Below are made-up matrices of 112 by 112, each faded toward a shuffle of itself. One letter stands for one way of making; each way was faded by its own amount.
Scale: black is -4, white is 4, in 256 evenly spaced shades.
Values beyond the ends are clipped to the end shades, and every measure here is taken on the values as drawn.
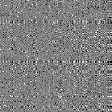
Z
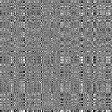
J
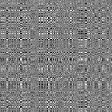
J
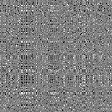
Z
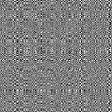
J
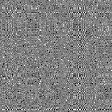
Z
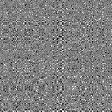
Z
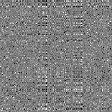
Z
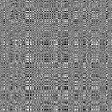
J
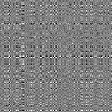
J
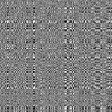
J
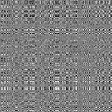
J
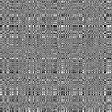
J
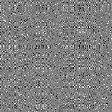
Z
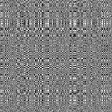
J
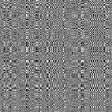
J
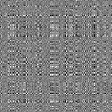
J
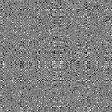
Z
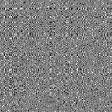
Z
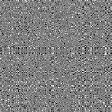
Z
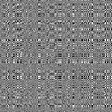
J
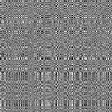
J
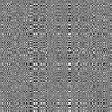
J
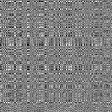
J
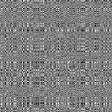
J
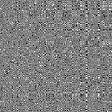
Z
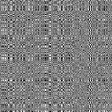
J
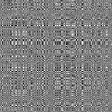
J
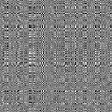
J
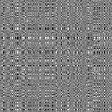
J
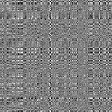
J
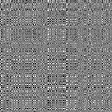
J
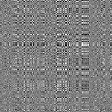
J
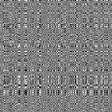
J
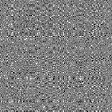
Z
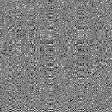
Z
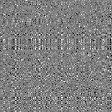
Z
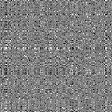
Z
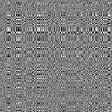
J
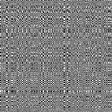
J
